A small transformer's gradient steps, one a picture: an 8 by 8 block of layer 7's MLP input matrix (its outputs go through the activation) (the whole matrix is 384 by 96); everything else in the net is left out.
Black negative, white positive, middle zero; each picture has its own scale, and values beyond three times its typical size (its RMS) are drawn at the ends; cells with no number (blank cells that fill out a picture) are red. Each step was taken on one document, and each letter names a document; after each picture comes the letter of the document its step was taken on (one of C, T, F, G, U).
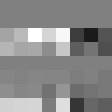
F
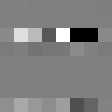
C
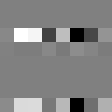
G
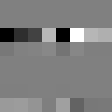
F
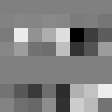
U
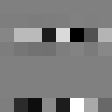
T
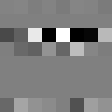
C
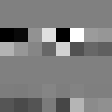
F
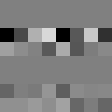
F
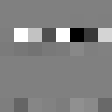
T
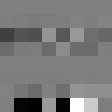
T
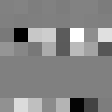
C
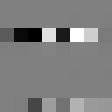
G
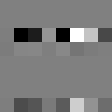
T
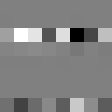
G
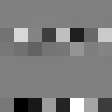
T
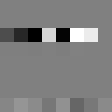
G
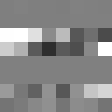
U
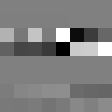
U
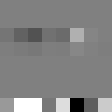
G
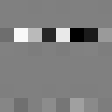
C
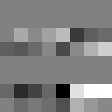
U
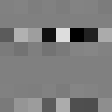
C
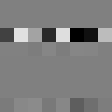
C
